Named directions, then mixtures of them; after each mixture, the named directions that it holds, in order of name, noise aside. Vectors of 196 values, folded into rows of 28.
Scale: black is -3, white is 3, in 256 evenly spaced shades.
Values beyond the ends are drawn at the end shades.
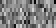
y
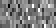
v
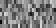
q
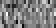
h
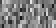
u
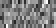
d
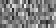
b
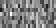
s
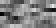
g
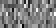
b, h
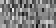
b, s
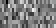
b, q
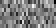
v, y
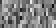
u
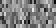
y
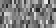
d, q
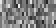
s, v, y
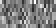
y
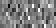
v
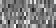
y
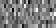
b, h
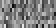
b, d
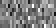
v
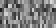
q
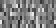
q, s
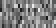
s, u, v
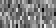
q, v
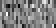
h, s, v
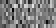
b, s, v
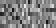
b, g, v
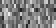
d, q, u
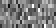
v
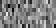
h, s, v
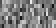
u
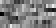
g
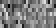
h
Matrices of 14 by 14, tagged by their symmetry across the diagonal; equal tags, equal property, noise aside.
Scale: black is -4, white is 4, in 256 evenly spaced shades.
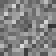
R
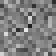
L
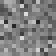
L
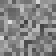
R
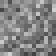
R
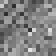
R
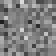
L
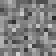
L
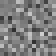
L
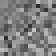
R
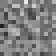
L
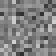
L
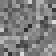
R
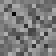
R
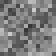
R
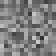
L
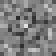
R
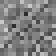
R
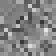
R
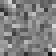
L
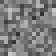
R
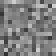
L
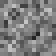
R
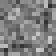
R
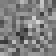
L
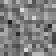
L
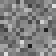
R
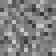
L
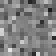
L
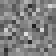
L
